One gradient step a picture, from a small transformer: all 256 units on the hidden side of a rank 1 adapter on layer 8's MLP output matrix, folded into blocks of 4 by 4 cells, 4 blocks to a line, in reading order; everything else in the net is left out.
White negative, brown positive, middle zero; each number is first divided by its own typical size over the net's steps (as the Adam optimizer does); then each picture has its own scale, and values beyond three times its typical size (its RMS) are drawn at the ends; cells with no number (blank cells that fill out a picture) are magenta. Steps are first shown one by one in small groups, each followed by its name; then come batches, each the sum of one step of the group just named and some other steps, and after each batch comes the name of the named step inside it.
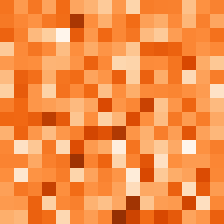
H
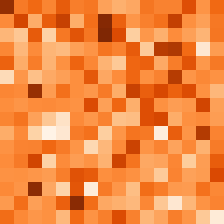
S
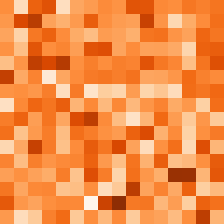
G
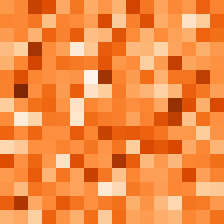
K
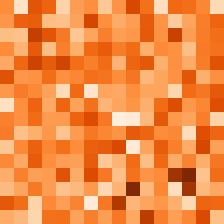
G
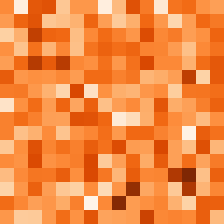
G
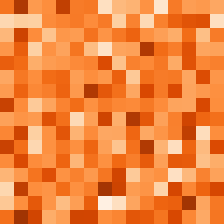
K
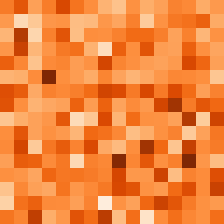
K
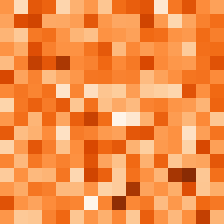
G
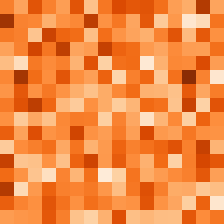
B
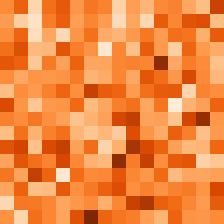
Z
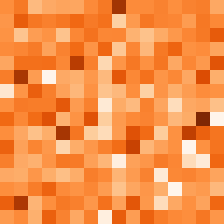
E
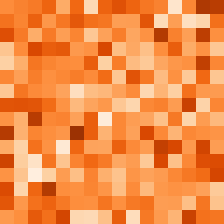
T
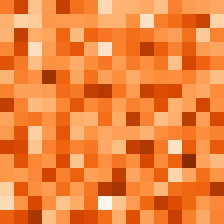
B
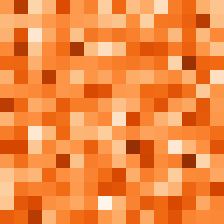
E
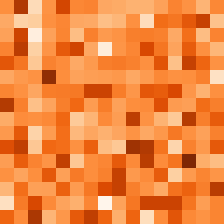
Z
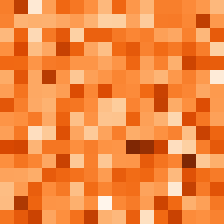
E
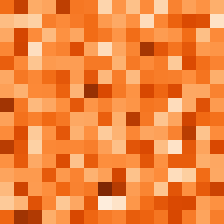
B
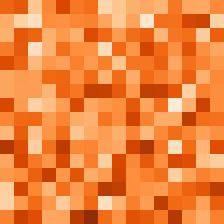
Z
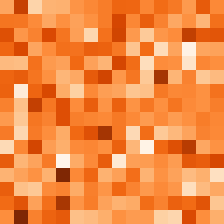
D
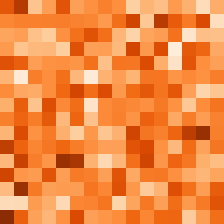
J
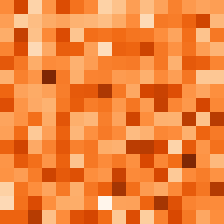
D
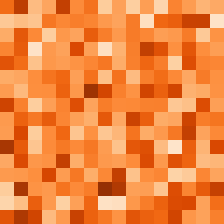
J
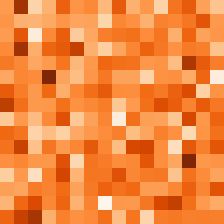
D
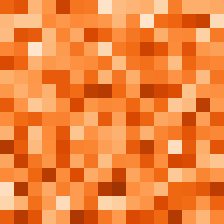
J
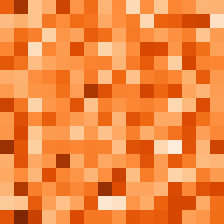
J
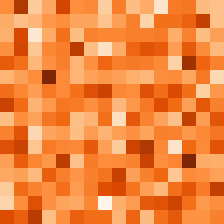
J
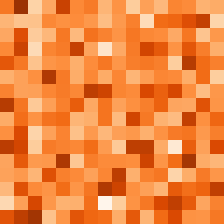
J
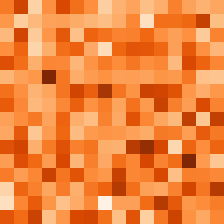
J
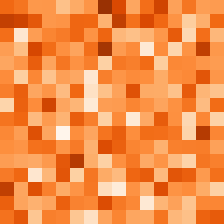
J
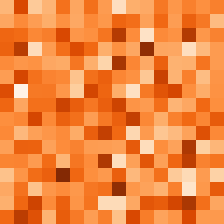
D
